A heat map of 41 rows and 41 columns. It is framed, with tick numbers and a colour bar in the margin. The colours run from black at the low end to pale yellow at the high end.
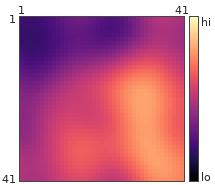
Slope: up to the bottom right. Odd rows or columns: none. Ninth with the lowest average: top left. Grain: smooth.
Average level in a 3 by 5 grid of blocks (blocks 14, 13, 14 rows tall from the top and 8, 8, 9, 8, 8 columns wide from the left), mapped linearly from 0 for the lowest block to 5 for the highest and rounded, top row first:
0 1 1 2 3 | 2 3 4 5 4 | 2 4 4 5 5
